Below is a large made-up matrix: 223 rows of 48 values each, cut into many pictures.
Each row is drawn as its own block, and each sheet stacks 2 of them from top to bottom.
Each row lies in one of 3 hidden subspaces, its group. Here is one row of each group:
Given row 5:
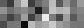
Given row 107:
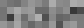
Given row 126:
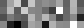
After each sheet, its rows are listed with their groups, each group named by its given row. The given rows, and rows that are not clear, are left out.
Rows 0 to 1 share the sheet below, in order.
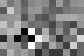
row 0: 5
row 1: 5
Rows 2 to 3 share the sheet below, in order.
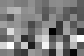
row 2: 107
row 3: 107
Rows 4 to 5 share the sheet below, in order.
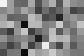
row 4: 126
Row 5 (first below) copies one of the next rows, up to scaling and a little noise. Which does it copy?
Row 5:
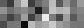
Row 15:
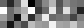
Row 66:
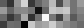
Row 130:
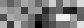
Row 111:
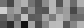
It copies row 66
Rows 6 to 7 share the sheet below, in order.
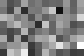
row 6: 126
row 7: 126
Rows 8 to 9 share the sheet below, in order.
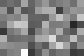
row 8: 126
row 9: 126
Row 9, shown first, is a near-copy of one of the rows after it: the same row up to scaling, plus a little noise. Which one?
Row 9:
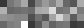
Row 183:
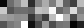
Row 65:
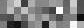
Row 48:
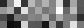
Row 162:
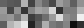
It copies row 183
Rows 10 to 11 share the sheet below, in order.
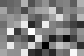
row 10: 126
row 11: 5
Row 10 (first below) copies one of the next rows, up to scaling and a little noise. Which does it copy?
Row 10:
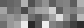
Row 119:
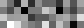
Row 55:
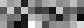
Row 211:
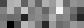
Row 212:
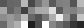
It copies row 212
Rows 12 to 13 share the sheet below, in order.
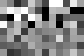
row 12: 107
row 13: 126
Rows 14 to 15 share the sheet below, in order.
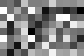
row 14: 5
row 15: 5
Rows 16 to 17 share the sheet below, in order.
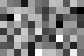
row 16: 107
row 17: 5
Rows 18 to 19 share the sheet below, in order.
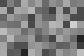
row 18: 5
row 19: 126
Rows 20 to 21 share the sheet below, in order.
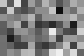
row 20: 5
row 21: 107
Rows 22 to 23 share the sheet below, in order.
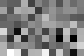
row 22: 5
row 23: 126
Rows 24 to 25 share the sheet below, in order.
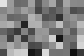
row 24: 126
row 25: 126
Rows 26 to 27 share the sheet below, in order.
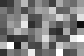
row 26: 126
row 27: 107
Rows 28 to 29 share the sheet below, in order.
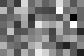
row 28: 5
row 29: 5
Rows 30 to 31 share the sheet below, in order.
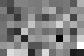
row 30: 107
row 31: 126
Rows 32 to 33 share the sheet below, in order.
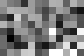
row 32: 107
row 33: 107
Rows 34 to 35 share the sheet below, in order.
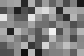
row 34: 5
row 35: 5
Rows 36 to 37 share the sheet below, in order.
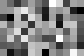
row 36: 107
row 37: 126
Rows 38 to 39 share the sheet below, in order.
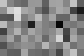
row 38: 107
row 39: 126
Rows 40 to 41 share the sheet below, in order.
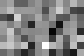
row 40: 107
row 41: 107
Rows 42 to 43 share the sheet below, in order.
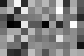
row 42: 126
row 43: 126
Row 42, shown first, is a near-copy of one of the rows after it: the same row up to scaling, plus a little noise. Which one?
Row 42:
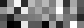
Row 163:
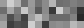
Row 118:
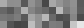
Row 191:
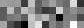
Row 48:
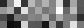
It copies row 48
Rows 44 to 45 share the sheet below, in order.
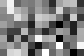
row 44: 107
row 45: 126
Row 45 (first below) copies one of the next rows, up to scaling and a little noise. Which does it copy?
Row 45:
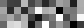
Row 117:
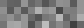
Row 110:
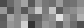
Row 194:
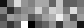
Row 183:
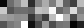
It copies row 117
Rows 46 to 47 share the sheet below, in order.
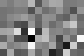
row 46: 5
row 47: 5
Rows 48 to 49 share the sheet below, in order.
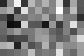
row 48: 126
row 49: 107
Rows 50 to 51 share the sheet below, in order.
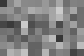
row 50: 126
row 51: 126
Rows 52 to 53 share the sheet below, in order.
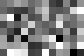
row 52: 107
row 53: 126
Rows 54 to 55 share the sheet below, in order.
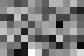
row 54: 107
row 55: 126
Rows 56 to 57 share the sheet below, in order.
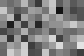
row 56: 5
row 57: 126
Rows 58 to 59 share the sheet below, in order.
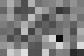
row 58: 5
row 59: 126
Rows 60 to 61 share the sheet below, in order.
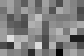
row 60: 126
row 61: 107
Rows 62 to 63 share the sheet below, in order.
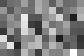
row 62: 126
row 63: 5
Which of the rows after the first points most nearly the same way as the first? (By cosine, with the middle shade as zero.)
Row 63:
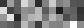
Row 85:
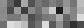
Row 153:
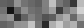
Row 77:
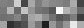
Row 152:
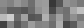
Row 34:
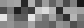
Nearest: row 153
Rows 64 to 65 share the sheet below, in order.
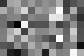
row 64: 126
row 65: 126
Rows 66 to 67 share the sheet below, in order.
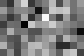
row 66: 5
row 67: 5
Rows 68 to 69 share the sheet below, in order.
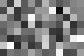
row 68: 5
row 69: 107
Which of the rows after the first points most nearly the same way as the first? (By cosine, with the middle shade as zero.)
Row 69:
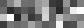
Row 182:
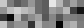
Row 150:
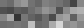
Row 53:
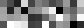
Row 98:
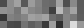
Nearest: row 150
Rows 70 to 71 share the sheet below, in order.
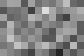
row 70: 5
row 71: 107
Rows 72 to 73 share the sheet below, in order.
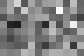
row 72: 126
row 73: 107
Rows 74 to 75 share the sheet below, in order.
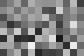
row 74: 126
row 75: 5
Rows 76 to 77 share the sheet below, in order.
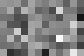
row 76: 126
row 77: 126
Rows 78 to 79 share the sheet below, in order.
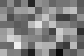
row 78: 5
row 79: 107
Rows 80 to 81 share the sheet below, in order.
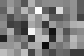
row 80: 126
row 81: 5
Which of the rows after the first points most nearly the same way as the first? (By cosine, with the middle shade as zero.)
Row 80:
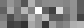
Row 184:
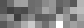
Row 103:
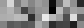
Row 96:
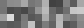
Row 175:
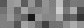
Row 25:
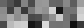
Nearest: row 175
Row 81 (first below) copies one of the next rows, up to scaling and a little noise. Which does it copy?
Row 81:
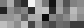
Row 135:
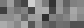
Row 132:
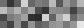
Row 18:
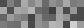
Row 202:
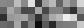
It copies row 135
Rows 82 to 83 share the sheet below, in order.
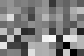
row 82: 107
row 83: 5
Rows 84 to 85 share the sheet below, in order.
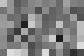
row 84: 126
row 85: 126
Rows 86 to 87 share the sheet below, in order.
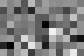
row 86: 5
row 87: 107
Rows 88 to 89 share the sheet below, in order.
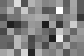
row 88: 126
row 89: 5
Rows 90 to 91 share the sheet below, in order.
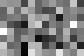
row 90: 126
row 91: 126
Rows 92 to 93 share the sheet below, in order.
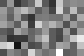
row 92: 5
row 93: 107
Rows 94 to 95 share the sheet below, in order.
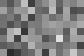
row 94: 5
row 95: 126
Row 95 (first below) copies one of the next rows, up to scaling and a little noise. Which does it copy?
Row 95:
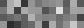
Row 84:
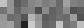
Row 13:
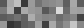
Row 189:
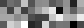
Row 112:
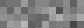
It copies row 13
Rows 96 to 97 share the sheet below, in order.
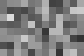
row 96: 107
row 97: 107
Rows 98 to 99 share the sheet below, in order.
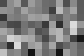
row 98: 126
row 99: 107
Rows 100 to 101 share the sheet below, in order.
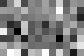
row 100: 126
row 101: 126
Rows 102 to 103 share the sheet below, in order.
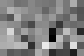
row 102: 107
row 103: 107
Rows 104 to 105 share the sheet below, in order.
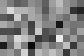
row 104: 107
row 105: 5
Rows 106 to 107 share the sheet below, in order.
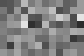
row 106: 126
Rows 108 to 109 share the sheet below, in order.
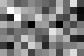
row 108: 107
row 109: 107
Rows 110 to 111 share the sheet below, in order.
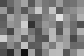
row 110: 126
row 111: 5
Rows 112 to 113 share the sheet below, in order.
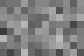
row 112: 126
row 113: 126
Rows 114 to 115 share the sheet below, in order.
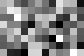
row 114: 107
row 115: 126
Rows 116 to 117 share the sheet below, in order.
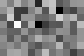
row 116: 5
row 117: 126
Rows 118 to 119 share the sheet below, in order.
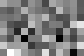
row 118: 126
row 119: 126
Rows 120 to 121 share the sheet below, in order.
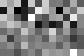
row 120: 5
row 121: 5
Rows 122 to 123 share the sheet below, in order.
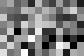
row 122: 5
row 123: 5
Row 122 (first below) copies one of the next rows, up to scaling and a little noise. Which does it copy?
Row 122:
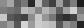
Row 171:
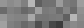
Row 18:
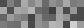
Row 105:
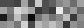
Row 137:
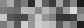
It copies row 137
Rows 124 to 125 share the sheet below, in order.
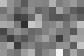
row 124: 126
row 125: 107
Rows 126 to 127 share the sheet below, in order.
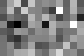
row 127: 107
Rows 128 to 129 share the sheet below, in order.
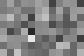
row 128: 107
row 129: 5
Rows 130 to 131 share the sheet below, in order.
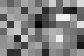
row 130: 5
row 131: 126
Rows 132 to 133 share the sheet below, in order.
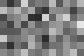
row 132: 5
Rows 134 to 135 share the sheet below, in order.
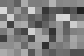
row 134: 5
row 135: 5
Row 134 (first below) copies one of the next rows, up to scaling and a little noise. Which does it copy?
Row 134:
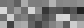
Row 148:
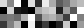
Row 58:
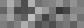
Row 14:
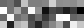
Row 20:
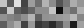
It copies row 14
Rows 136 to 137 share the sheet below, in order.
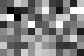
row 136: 107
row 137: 5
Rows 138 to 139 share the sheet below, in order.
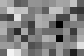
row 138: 107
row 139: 126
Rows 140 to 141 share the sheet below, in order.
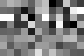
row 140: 107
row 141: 5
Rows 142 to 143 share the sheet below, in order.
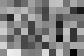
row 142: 107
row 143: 126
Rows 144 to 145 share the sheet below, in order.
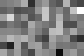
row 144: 107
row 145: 107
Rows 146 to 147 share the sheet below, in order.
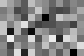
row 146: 5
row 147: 5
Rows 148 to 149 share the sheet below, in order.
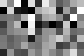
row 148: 5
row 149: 5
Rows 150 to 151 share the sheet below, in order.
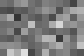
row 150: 107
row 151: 126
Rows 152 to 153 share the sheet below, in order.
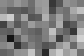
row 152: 107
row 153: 107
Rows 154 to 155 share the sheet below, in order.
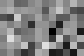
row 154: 107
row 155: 107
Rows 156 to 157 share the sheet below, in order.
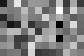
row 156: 126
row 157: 5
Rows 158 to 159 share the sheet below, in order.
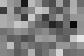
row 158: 5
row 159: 107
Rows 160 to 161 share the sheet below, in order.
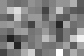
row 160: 107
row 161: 107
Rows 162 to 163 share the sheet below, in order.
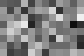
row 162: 126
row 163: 126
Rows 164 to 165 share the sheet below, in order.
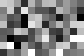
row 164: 126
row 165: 107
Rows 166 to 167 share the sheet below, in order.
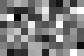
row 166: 107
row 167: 126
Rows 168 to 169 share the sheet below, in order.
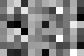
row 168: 126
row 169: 126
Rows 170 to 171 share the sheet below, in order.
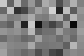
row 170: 5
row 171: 5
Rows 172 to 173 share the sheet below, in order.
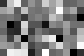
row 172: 126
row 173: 126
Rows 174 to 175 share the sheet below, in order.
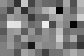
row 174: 126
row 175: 126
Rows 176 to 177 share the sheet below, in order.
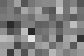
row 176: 126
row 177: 5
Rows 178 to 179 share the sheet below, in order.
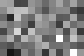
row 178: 107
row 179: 126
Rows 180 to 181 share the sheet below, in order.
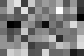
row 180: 126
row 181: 126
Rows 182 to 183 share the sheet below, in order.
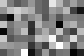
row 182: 107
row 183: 126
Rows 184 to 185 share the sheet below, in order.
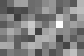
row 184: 107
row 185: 5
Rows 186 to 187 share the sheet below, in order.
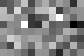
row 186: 126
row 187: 107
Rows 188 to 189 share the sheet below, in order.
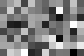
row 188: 126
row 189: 126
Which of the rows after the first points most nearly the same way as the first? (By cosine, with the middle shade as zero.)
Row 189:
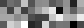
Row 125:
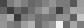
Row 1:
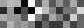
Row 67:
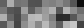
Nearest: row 125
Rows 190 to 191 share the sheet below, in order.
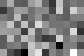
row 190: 5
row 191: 126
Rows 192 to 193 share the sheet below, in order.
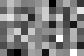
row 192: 107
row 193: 126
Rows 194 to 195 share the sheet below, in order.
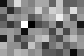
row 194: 126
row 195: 5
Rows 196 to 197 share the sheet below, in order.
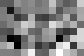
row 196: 107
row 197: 107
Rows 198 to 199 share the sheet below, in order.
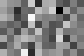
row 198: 5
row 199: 5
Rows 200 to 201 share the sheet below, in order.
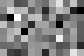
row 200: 107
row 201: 126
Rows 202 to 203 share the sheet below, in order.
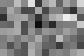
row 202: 5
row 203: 126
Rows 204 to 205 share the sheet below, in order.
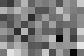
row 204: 5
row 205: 126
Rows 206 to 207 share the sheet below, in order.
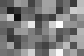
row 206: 107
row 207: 107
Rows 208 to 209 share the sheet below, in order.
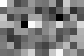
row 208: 126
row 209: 107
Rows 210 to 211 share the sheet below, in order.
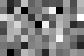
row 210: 126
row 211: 126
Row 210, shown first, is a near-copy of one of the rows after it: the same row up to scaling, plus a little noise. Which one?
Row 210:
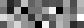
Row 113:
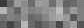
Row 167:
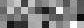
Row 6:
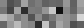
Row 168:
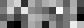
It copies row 6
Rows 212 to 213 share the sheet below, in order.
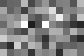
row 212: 126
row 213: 107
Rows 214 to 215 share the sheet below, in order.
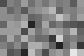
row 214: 126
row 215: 126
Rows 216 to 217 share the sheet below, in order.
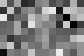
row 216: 5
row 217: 107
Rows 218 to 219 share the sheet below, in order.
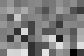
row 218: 107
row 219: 126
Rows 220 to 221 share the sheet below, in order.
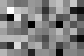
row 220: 107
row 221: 107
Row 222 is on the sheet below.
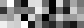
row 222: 5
